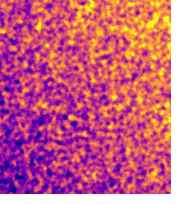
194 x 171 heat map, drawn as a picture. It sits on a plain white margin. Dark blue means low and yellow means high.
There are no regular stripes. Neither half mirrors the other. The field climbs toward the top right. On average the colour sits 50% of the way up the scale.
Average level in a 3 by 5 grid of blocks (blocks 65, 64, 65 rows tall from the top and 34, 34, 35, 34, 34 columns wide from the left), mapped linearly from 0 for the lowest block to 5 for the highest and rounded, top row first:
23445 / 12234 / 01223
